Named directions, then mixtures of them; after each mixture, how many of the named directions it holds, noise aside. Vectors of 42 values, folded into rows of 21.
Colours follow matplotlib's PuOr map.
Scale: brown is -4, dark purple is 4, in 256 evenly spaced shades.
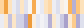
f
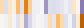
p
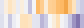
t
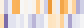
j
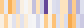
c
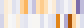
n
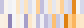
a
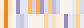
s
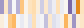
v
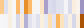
one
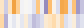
two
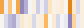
two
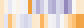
one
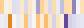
one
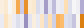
one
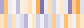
three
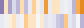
three
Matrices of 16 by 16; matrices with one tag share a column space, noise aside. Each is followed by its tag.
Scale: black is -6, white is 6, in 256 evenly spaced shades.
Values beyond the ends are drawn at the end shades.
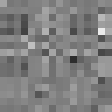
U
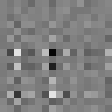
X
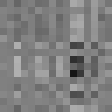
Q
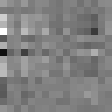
U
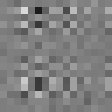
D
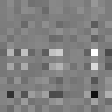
X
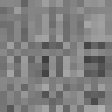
Q
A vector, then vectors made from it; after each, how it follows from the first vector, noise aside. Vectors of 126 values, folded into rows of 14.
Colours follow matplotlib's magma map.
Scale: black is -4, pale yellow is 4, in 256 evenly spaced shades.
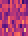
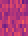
shrunk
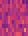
shrunk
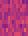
shrunk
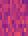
shrunk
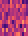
copied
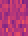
shrunk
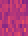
shrunk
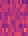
shrunk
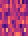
copied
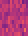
shrunk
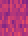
shrunk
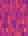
shrunk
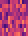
copied
